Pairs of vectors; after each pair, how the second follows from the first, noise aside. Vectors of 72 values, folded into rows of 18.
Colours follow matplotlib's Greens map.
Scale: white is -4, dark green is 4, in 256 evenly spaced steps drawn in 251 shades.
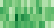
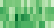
copied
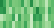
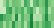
negated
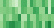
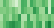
copied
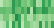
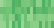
shrunk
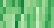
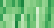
copied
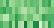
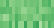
shrunk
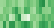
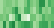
copied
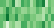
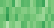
shrunk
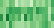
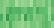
shrunk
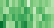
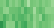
shrunk
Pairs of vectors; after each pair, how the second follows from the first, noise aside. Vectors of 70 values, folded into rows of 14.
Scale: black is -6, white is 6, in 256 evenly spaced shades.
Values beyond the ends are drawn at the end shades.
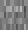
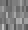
wrapped around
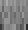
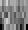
scaled up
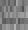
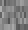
wrapped around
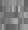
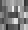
scaled up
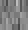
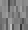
reversed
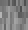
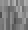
negated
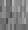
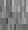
copied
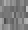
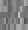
wrapped around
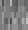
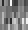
scaled up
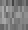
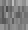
negated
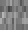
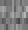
reversed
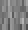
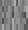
wrapped around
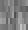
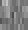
reversed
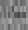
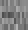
reversed
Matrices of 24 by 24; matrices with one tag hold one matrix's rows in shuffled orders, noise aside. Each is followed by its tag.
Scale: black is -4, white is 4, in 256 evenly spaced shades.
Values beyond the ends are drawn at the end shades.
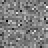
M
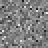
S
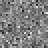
S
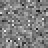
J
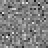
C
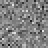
C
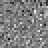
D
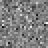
S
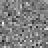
S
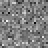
C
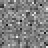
M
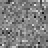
C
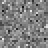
S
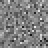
D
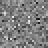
J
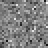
M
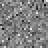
S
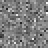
M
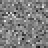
J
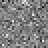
C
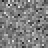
J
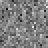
M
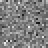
J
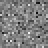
J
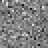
C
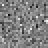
S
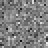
M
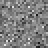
J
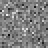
C
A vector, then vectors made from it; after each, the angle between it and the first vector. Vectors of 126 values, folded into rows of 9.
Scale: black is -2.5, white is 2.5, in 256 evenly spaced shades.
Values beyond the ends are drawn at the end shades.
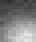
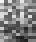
partly opposed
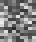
orthogonal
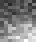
nearly parallel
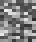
orthogonal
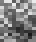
partly opposed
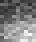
nearly parallel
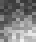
nearly parallel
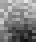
nearly opposite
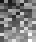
partly aligned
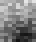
nearly opposite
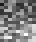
partly aligned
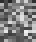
orthogonal
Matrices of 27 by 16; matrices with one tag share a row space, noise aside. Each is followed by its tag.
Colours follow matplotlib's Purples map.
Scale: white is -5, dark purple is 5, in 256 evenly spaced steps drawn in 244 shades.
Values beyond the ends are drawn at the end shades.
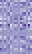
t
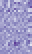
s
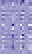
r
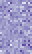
t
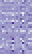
r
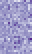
s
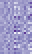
s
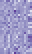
s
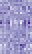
t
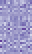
t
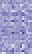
r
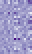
s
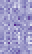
s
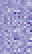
s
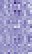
s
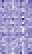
r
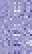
s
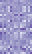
t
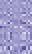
t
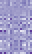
t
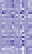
r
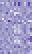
s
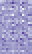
r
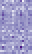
r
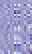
s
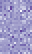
t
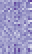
s
